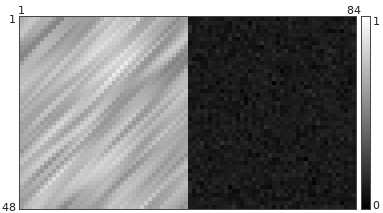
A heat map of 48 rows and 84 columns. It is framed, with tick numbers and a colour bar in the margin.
The table splits into one row of 2 panels. Panel 1,1: high, slanting up to the right. Panel 1,2: very low, fine-grained, faint in contrast.
